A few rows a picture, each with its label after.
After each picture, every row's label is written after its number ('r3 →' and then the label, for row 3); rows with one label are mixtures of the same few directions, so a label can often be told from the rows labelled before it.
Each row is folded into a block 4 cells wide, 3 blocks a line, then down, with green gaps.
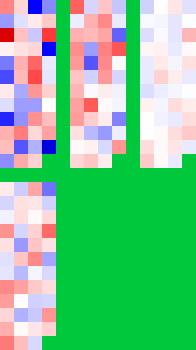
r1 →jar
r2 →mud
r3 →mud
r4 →mud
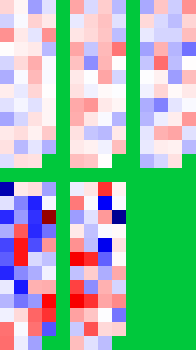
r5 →jar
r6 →mud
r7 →mud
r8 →mud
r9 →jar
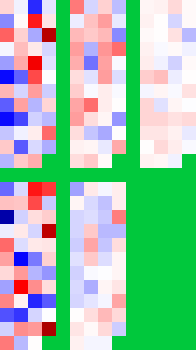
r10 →jar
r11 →mud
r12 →jar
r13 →jar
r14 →mud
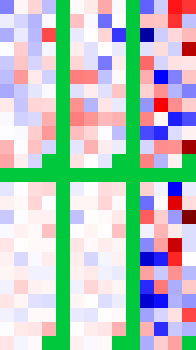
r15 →mud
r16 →jar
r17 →jar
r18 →jar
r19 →jar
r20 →jar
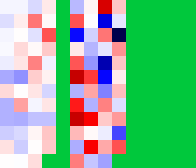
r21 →jar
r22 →jar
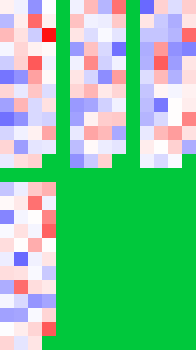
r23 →jar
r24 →mud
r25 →mud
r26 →jar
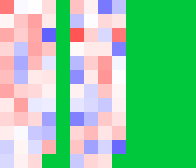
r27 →mud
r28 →jar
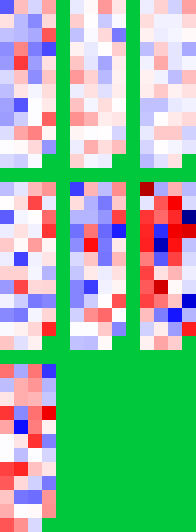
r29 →mud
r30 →jar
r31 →mud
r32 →jar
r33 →mud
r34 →mud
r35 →mud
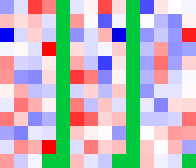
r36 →jar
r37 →jar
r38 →mud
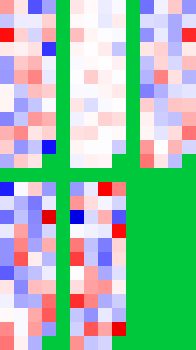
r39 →jar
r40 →jar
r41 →mud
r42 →mud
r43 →jar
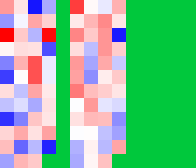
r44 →jar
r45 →mud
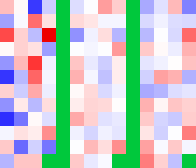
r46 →jar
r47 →jar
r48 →mud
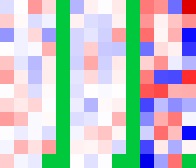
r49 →jar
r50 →mud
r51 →mud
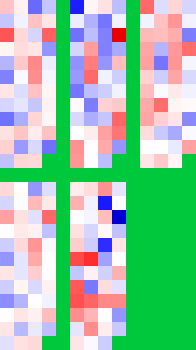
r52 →jar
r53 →mud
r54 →mud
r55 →jar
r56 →jar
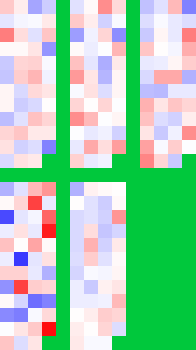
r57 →jar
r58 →jar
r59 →mud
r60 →jar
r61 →mud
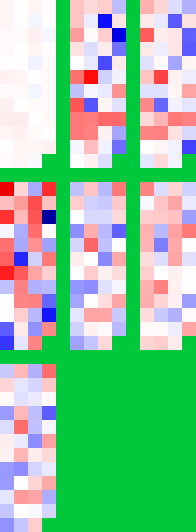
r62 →jar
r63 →jar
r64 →jar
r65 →mud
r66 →mud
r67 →mud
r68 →mud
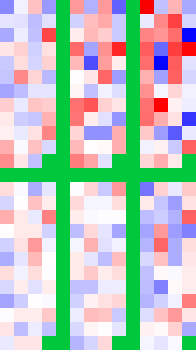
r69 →mud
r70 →mud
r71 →mud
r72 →jar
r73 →mud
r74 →mud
